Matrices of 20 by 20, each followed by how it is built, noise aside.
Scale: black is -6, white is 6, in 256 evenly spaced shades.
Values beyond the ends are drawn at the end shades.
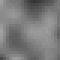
smooth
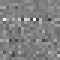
uneven rows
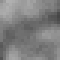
smooth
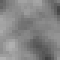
smooth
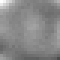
smooth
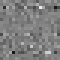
uneven rows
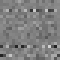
uneven rows
